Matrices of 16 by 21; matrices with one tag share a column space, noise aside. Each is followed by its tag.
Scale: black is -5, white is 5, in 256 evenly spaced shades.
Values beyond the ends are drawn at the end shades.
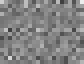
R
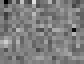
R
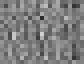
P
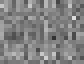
P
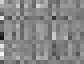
P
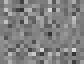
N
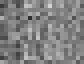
P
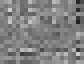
N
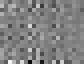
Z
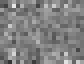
Z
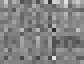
R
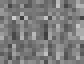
P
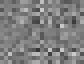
N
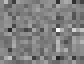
R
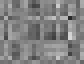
P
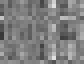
P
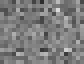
N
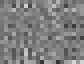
Z
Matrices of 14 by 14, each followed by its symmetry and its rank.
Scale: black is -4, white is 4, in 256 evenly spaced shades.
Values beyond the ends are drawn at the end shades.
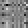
neither, rank two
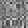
neither, rank three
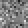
antisymmetric, full rank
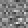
neither, rank three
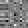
neither, rank two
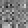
neither, rank three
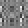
neither, rank two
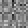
neither, rank three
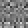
neither, rank three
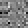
neither, rank three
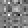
neither, rank two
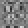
neither, rank three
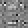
neither, rank three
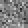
antisymmetric, full rank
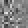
neither, rank three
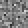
antisymmetric, full rank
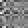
neither, rank two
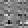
neither, rank two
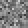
antisymmetric, full rank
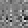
neither, rank two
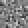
antisymmetric, full rank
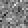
antisymmetric, full rank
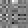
neither, rank two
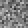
antisymmetric, full rank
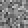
antisymmetric, full rank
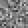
antisymmetric, full rank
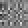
neither, rank two
